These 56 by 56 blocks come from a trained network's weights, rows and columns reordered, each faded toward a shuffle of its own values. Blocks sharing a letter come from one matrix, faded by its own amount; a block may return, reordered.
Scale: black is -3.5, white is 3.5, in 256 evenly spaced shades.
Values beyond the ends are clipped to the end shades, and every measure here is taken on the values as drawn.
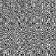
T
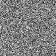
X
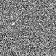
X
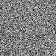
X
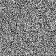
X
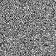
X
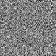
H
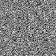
H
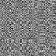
T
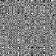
T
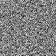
X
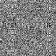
H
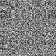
H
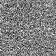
X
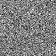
X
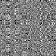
T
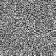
H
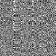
T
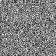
X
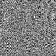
H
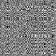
T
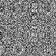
H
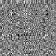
T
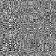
T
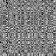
T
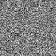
H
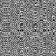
T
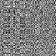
T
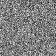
X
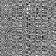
T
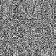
H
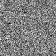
X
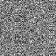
H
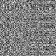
H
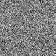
X
